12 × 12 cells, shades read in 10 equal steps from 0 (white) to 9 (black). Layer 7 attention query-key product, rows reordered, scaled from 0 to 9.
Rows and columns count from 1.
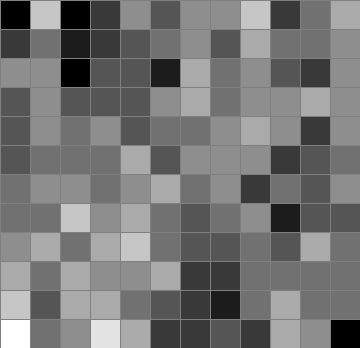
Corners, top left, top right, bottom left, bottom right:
9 3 0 9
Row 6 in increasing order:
3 4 4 4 5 5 5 5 6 6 6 7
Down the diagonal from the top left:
9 5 9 6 6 6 5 5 5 5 5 9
